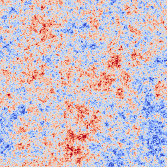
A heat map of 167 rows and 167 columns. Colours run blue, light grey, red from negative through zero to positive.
On average the colour sits 50% of the way up the scale. No single row or column stands out from its neighbours. The bottom right is the ninth with the lowest average. The halves do not mirror each other.
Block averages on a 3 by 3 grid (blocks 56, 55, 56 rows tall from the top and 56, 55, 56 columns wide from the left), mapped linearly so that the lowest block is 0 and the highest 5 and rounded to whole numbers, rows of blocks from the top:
433 | 443 | 350
